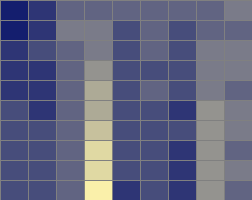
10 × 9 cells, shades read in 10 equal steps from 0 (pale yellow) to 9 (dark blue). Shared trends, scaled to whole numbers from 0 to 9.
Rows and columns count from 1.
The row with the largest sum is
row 2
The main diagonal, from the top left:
9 8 6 4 7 7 7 4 5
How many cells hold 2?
1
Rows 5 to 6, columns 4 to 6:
3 7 6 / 3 7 7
